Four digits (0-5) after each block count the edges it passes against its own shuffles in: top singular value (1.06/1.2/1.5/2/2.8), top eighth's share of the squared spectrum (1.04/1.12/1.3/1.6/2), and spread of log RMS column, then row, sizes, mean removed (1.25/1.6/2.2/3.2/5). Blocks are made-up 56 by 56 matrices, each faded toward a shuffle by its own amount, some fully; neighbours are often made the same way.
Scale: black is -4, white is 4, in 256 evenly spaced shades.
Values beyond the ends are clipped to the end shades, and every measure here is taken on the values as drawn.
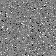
2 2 0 0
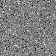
2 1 0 0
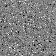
1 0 0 0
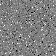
1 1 0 0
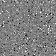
2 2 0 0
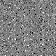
3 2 1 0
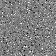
2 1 0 0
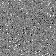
1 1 0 0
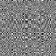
4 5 3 3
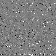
2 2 0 1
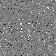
2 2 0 1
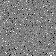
0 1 0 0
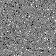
2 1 0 0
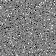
0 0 0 0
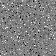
0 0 0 0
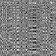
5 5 3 3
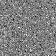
2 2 0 0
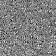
3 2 1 1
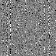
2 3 3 0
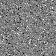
0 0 0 0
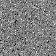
0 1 1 0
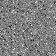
0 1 0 0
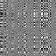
5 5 4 3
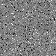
2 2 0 0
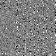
2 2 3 0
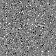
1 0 1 0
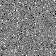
0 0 1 0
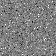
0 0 0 0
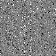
1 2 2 0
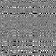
4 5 2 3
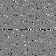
3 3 0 1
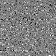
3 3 0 2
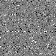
3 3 0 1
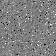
0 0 0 0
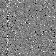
2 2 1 0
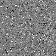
0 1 1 0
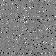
3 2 0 1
